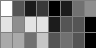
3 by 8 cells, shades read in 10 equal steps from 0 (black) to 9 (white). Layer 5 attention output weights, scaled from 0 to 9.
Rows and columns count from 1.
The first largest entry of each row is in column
1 1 4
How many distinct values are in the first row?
7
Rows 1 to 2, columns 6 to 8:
1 4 5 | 3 3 0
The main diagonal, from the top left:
9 5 4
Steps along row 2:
down up same down up same down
